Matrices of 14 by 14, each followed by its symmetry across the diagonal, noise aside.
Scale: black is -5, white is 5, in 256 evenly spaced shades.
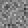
symmetric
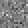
neither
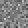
symmetric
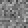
neither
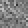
neither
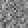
neither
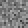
symmetric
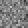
neither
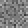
symmetric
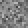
symmetric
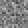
neither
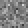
neither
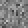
neither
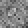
symmetric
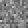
neither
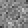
symmetric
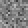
neither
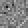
symmetric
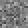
neither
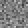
neither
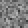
symmetric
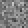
neither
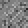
symmetric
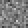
neither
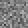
neither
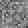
symmetric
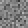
symmetric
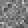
symmetric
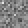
symmetric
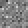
symmetric
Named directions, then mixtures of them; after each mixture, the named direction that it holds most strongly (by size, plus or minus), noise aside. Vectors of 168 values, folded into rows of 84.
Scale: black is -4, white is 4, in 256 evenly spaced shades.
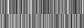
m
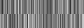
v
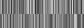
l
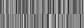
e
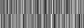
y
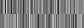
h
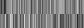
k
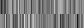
k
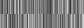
v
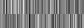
h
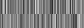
h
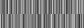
y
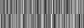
y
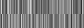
m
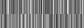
m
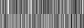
m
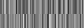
e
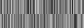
l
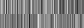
h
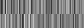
h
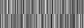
y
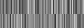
l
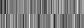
k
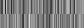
h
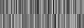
y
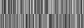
e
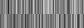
m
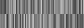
k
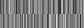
e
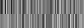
h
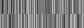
v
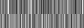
m
